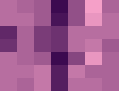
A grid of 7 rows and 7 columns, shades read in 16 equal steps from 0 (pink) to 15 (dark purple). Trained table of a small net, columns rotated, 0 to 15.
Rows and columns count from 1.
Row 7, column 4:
13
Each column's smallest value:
5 5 4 11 4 0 5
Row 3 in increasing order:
5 5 5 6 10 11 12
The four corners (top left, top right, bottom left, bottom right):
5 6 5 6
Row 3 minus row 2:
7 1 3 -3 -3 4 0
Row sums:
47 45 54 54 49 43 44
